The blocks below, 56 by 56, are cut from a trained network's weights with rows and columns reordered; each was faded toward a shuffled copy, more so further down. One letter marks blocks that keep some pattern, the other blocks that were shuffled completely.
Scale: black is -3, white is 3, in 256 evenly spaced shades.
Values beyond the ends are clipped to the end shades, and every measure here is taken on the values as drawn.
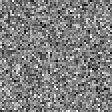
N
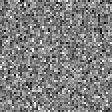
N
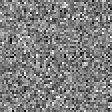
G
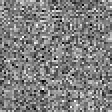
G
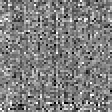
G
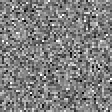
N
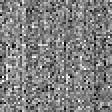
G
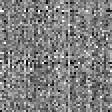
G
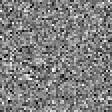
G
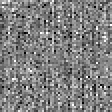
G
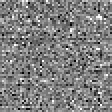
G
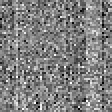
G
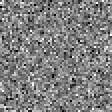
N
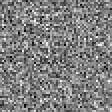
G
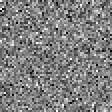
N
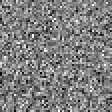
G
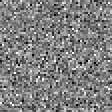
N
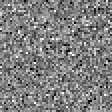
N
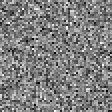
N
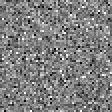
N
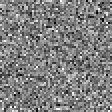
N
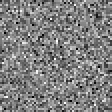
N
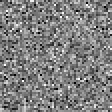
G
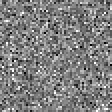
N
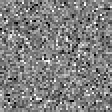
N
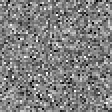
N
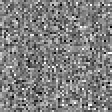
G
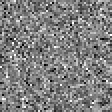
N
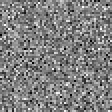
N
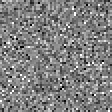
N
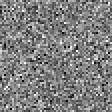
G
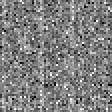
G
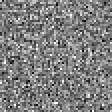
N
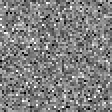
N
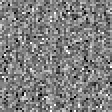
G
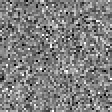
N
